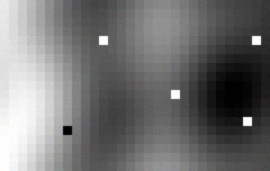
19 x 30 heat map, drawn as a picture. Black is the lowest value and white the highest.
Ninth with the lowest average: middle right. Slope: up to the left. Lone odd cells: 5, 4 higher and 1 lower than their neighbours.
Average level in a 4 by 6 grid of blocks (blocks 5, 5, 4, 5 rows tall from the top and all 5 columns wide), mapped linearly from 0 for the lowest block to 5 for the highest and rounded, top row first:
422321
532210
531200
521211
